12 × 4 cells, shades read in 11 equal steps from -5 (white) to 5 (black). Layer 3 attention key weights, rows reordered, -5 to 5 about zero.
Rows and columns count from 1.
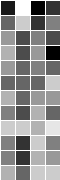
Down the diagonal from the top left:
4 -3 0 5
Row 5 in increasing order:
-1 0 1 1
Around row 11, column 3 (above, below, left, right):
-3 -3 3 -1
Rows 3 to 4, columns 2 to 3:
2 0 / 2 -1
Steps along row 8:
up down up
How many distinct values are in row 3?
3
